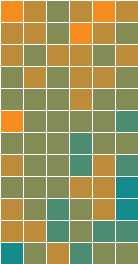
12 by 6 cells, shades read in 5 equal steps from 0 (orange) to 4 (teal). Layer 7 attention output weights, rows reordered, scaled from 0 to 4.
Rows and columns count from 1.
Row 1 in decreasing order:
2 1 1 1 0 0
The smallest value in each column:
0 1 1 0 0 1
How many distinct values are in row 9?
3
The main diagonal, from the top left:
0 1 1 1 2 3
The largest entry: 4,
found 3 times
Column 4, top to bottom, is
1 0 1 1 1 2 3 3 1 2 2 3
